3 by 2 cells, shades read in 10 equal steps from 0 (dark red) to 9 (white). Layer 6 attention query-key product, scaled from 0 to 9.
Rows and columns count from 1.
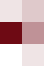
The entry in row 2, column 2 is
5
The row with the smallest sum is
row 2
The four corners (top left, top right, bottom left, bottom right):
8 7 9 8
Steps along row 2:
up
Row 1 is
8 7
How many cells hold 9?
1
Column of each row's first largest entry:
1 2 1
